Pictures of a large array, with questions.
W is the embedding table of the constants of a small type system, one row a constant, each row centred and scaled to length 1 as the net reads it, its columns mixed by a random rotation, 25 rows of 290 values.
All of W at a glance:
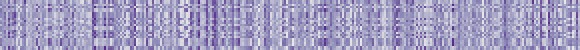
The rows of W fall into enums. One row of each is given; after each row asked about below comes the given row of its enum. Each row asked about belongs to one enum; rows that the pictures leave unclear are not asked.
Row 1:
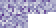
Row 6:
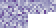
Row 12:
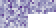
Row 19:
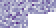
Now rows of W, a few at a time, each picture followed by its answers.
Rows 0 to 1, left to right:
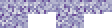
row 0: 1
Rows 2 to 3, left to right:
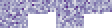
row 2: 19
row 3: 12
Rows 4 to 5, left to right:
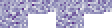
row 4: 19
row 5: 19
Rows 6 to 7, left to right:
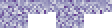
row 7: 6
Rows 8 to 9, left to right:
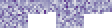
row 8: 6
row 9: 12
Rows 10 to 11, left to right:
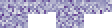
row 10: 1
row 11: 6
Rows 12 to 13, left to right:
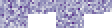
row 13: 19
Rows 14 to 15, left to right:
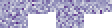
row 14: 19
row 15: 6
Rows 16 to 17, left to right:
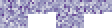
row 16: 12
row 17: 1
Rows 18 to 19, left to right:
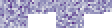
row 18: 12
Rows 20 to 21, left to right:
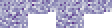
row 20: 19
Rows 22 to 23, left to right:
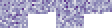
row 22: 19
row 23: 12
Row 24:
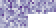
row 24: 12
